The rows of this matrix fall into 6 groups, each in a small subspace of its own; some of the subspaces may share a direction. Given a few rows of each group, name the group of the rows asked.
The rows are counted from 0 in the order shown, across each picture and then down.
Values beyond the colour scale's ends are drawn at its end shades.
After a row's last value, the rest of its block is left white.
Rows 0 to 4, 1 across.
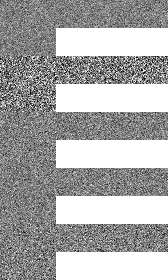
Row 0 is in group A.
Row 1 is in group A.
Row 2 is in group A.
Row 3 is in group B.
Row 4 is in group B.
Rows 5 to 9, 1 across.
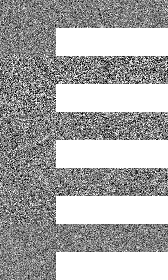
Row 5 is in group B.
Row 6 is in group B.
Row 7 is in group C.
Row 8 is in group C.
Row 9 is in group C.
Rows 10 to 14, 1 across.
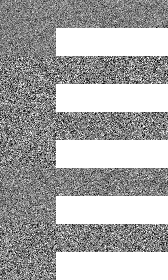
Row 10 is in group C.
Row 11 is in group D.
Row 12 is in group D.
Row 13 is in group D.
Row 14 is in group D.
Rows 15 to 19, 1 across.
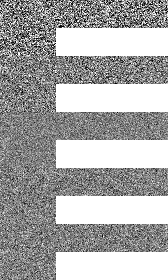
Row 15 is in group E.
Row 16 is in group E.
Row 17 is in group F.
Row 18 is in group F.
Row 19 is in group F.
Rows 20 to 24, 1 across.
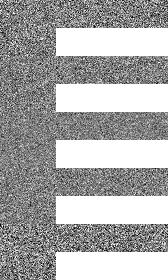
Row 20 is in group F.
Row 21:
C
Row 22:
B
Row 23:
D
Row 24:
B
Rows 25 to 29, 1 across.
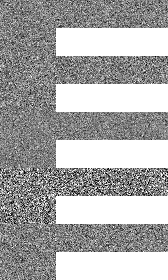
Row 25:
E
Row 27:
B
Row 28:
B
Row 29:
E
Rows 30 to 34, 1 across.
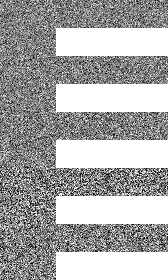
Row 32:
F
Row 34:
D
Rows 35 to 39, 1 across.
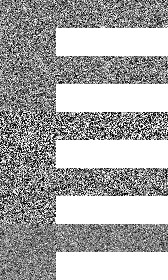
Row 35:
C
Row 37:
A
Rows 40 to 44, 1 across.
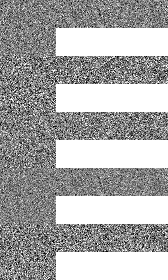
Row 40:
B
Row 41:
C
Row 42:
E
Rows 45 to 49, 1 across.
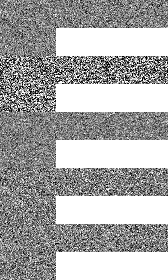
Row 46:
E
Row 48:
E
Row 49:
D
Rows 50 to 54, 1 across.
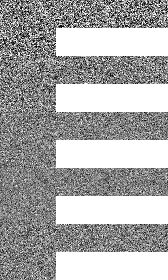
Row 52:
F
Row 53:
B
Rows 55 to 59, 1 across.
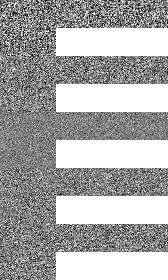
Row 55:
A
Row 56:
A
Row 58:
A
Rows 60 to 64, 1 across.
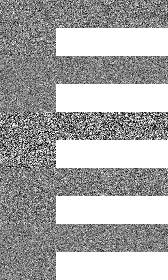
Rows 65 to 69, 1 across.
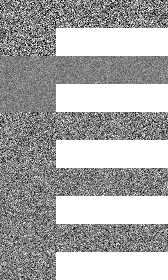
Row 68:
D
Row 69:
B
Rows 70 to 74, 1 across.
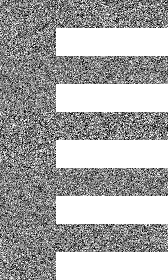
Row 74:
F
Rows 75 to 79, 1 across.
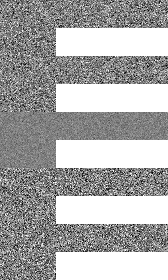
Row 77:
B
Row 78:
E
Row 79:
F
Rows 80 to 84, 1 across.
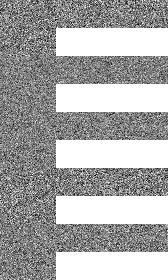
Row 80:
A
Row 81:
A
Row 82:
C
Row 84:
B
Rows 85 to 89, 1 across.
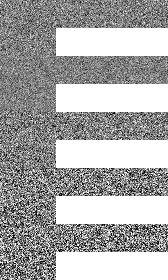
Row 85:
A
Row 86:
E
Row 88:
F
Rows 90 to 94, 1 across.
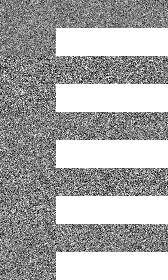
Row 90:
D
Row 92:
D
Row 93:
F
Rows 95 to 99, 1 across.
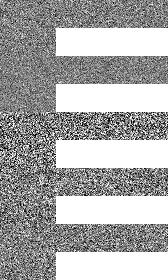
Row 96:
A
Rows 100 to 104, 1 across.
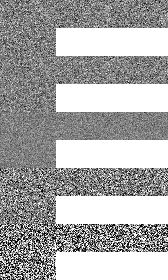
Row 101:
B
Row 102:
F
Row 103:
B
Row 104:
C
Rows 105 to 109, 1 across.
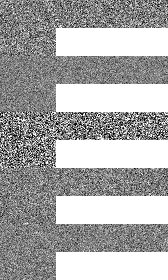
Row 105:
D
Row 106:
C
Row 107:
C
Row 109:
D
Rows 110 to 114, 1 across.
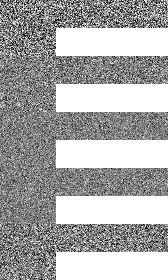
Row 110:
F
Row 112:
B
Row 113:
A
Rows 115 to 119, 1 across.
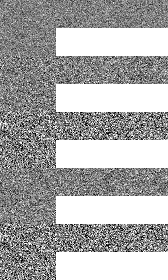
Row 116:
D
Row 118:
B
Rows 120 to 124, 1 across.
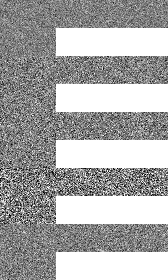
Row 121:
F
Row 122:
D
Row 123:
F
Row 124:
B
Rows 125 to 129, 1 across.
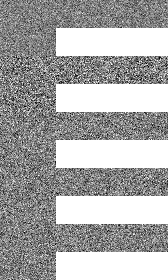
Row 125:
C
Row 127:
F
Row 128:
A
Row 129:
A
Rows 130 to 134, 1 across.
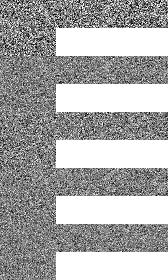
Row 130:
E
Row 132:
F
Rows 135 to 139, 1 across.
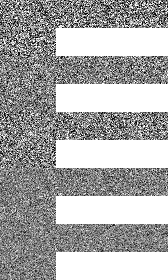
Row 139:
C
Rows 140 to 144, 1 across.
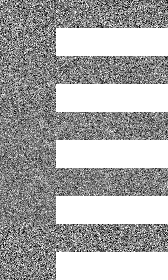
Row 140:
C
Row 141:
B
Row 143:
D
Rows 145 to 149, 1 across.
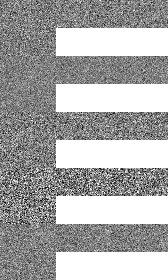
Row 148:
A
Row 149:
A
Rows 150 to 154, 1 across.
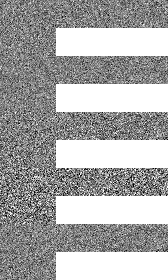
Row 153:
D
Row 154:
C
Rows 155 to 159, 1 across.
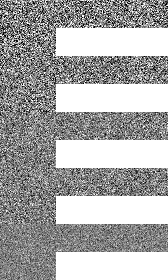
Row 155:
F
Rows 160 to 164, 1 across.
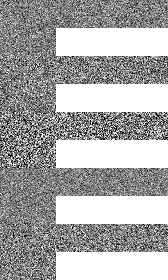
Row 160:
C
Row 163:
F
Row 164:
B
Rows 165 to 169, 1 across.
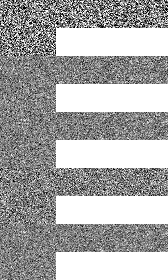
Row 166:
E
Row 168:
F
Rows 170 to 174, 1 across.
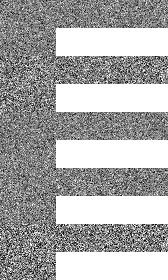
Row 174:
D
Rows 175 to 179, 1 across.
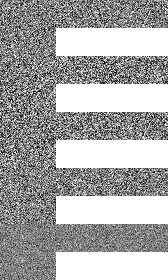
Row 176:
C
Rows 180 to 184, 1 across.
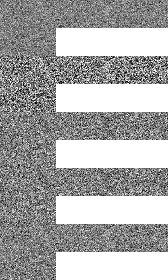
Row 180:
E
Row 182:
C
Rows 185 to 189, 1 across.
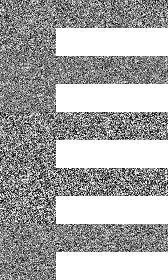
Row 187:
D
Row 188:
F
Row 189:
E
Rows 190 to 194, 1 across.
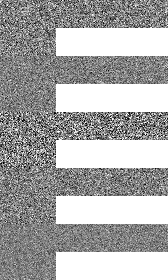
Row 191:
B
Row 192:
C
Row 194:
B
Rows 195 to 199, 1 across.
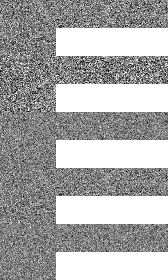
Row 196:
C
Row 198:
E
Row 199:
B
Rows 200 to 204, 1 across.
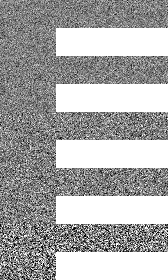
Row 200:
D
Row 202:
A
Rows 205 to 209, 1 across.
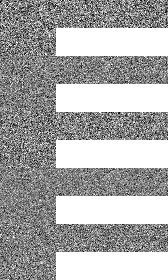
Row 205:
F
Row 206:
F
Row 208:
B
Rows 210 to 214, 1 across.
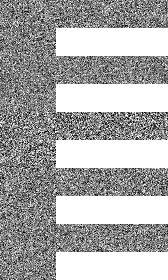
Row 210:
F
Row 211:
B
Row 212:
A
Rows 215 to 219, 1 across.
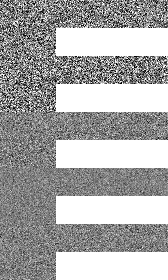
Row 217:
C
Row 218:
B
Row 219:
A
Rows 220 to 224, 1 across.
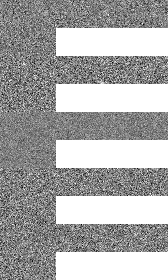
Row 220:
B
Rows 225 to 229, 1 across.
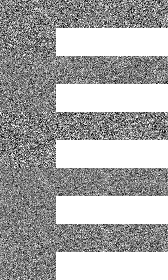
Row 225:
D
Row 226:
C
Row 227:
B
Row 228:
B
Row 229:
C
